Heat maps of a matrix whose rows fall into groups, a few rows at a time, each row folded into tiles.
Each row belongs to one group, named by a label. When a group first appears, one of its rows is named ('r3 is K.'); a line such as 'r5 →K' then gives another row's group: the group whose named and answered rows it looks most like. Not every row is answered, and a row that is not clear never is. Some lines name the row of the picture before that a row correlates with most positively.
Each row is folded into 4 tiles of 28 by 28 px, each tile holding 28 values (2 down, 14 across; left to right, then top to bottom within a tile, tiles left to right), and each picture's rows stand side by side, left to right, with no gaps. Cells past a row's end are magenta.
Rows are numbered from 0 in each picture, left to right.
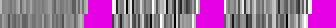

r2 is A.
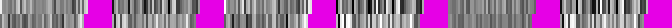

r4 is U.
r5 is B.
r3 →B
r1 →B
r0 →A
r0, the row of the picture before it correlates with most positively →0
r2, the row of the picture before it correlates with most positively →2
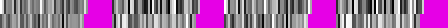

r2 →A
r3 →B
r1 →B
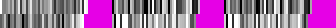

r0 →A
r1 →B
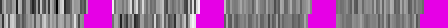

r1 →A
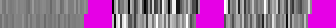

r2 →A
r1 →B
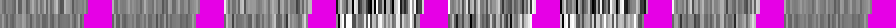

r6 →A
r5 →B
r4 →A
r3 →B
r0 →U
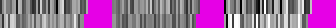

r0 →B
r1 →U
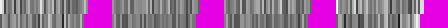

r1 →U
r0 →A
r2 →U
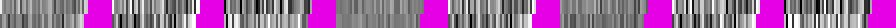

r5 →U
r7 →B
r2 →B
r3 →U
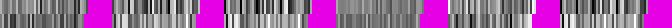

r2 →B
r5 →B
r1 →B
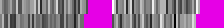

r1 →A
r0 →U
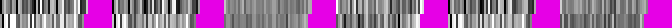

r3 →A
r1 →B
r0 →B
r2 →A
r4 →B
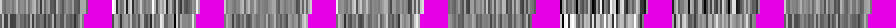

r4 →U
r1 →A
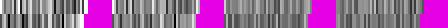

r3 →U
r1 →A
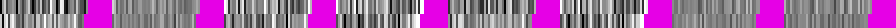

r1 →A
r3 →A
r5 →A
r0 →B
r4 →B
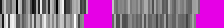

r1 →U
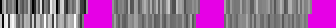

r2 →U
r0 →B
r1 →U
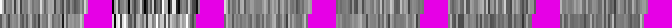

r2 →A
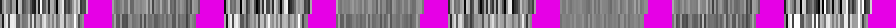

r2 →B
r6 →U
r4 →B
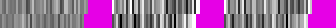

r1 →A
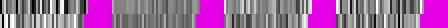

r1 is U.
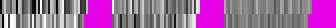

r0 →B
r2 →U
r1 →A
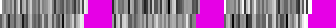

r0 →A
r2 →A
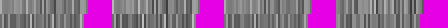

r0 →U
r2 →U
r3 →U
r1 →U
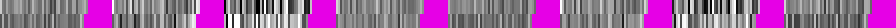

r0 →U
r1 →A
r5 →A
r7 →U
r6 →B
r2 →B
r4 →U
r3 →A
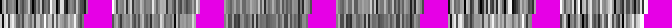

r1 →A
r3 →U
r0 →B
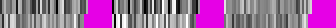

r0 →B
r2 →A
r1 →B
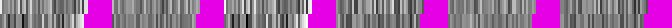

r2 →A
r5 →U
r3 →U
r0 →A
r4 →U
